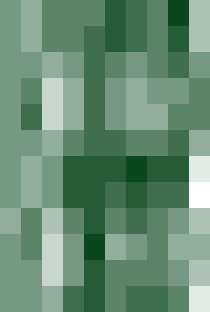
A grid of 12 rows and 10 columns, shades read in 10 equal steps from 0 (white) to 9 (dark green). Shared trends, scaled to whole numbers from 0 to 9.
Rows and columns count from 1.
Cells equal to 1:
2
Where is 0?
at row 8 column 10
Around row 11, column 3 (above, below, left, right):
2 4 5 5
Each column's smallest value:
4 4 2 4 6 4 4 4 4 0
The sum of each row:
60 60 55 49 50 57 64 59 54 50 51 56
